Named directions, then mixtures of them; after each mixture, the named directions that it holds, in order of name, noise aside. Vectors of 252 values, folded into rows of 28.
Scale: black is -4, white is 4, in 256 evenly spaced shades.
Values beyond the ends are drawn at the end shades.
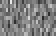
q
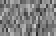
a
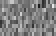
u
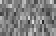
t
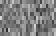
a, t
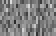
a, q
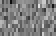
q, u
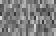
a, t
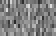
a, q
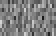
q, u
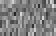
t, u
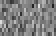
a, u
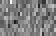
q, u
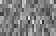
t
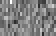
q, u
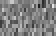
u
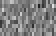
u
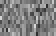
a, t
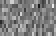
a, u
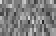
t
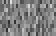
a, q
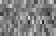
t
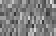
t, u
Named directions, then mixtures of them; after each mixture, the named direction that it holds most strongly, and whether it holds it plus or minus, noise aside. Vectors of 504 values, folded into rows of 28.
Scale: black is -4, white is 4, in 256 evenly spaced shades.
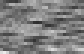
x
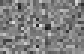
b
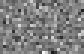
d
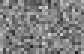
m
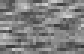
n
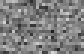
d, minus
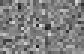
b, plus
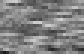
x, minus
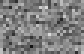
m, plus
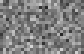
m, minus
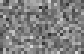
m, minus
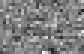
d, plus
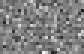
d, plus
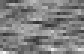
x, plus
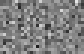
b, plus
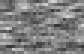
n, plus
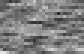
x, plus
